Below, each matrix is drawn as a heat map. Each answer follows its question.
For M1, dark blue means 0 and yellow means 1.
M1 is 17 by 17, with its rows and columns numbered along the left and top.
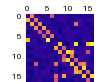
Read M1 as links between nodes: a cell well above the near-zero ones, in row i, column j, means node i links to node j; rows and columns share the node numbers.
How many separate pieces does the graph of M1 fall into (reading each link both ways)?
1
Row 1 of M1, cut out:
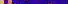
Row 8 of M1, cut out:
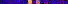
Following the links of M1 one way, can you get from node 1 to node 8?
yes
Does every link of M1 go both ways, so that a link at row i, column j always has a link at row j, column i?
yes
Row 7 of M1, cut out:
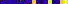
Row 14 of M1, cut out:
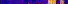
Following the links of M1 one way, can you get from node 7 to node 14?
yes
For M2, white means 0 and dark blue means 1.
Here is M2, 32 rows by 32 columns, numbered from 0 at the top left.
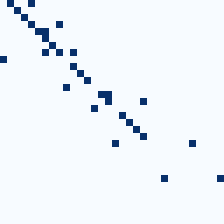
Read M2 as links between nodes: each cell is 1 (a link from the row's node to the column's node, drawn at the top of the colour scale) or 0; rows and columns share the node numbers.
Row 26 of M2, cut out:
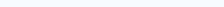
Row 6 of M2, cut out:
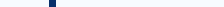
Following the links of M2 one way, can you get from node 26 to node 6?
no
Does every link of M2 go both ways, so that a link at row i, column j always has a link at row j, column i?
no
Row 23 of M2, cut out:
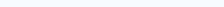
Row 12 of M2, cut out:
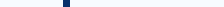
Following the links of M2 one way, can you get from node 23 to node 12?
no
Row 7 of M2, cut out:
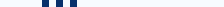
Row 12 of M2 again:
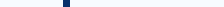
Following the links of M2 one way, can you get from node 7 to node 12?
yes
